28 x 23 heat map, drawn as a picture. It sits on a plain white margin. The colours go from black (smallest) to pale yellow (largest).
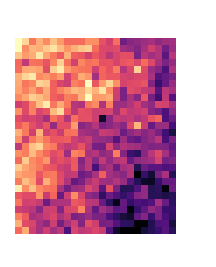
Slope: up to the top left. Ninth with the highest average: top left. Mirror symmetry: none. Histogram: bell-shaped.
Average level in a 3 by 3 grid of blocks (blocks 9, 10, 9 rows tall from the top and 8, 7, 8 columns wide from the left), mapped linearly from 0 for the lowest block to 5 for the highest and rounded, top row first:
5 4 2
4 3 2
3 2 0
